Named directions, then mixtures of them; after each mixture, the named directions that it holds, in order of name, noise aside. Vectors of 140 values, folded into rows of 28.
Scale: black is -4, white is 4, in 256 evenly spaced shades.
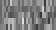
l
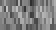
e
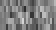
e, l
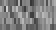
e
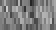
e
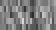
e, l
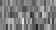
e, l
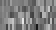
e, l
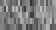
e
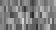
e, l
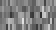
e, l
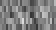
e, l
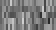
l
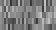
e, l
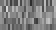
e, l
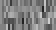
l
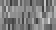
e, l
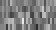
e, l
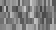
e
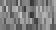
e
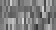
l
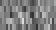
e, l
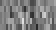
e, l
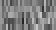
l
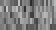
e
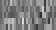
l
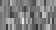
e, l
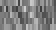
e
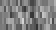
e, l
